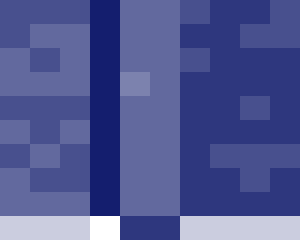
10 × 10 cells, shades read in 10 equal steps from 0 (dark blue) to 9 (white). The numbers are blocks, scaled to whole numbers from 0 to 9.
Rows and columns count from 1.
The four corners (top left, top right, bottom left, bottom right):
2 2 7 7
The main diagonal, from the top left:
2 3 3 0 3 3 1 1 1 7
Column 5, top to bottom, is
3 3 3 4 3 3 3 3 3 1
